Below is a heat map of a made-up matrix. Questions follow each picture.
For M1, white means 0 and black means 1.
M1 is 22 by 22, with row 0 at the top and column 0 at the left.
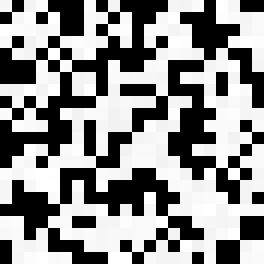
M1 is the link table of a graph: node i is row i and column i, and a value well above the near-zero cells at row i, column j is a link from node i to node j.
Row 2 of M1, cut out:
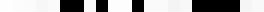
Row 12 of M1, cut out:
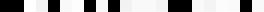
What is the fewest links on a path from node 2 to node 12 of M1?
3
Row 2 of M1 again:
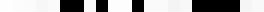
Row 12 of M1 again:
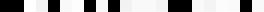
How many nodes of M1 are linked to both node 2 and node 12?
0
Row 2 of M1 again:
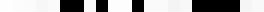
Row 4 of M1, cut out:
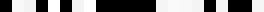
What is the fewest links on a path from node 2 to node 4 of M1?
2
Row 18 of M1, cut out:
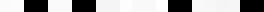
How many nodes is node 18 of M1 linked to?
8
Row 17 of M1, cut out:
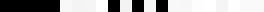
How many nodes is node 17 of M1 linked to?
8
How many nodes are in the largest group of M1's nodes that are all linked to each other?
5
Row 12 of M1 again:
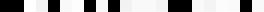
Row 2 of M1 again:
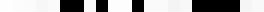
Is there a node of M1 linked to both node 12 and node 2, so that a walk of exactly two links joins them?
no
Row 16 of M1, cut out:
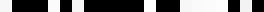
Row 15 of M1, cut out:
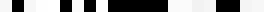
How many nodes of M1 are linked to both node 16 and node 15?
8
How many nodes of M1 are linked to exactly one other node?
0
